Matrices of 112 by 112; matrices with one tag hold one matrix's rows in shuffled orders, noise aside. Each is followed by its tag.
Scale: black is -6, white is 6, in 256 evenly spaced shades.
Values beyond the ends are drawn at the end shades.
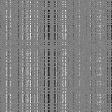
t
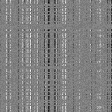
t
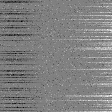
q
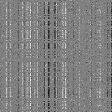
t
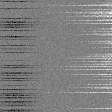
q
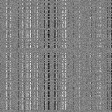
t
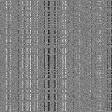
t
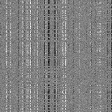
t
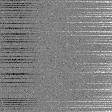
q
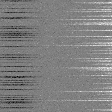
q
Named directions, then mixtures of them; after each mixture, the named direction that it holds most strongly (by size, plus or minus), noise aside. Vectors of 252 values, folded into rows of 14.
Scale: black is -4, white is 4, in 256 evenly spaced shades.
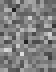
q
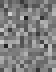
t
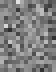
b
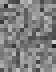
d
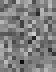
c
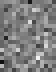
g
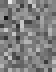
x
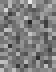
g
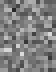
q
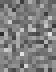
q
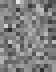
b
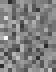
x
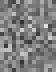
c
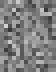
b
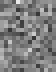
c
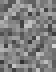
c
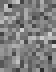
d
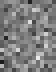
g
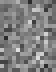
g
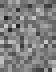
b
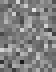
g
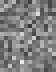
c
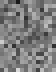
d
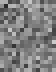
d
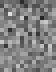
t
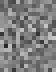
t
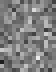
g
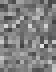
b
